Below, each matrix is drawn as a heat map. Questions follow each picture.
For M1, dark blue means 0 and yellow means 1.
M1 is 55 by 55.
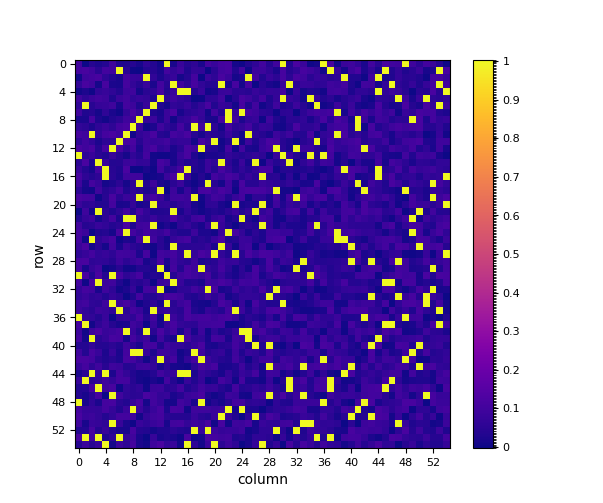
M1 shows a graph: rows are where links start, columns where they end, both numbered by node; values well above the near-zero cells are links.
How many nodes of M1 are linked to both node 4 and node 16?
3
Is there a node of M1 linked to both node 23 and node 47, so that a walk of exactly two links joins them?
no
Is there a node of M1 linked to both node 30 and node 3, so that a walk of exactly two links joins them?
no
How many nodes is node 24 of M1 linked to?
4
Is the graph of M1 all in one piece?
yes
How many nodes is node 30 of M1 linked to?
4
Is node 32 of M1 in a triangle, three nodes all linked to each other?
yes
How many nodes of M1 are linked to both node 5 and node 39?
0
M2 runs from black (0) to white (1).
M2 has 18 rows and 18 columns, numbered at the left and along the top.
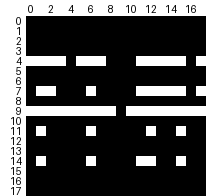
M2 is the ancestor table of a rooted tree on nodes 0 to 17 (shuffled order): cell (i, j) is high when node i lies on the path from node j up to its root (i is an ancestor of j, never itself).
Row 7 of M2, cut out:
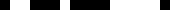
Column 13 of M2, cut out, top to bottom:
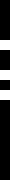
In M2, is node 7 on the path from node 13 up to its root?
yes
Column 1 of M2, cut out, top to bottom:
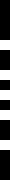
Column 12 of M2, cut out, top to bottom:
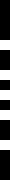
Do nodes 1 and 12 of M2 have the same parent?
yes
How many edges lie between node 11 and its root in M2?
4
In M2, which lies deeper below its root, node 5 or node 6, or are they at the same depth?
node 6
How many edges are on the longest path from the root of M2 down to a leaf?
5
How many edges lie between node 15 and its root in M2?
5
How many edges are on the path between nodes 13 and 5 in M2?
3
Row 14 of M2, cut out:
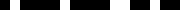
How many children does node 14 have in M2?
1
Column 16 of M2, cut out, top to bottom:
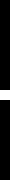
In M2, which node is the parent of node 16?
9
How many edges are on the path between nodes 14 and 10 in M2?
4
